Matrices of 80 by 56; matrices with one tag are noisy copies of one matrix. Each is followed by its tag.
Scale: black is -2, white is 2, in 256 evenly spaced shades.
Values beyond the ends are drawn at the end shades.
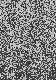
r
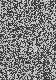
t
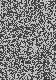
t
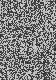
t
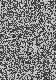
t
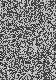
t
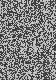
t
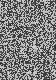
t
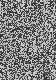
t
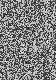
t
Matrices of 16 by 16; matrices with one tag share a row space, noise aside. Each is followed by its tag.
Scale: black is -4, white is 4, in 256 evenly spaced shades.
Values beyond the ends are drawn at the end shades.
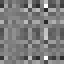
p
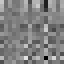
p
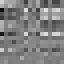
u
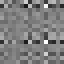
p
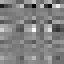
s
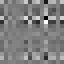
p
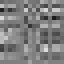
u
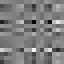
s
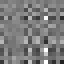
p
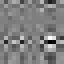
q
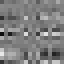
u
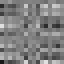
u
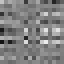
u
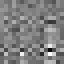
q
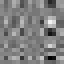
q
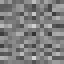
s
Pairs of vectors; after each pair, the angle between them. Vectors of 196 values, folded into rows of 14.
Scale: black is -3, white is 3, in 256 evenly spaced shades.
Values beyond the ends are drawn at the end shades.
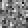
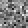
partly aligned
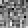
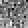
nearly parallel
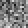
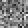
partly aligned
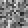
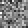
partly opposed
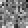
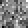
nearly opposite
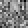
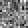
nearly opposite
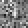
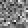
orthogonal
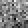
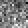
nearly opposite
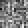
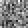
partly opposed
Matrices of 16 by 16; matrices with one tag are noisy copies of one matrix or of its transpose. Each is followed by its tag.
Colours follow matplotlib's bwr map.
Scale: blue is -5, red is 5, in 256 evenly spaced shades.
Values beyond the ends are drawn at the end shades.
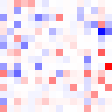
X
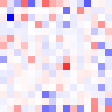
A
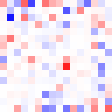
A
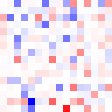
X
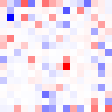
A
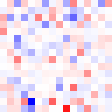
X
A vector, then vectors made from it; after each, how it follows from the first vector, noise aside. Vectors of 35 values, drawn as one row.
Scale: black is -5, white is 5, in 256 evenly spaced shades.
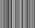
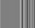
partly zeroed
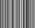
reversed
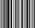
scaled up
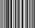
scaled up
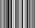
scaled up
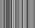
copied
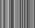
sign-scrambled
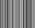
reversed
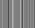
partly zeroed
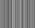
shrunk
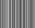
negated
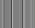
partly zeroed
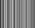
wrapped around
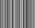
reversed
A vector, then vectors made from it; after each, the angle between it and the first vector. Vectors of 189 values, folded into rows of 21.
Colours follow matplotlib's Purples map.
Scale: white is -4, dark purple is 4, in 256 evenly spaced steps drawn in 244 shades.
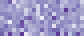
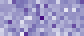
nearly opposite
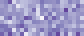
nearly parallel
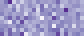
nearly parallel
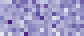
nearly opposite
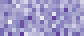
nearly parallel
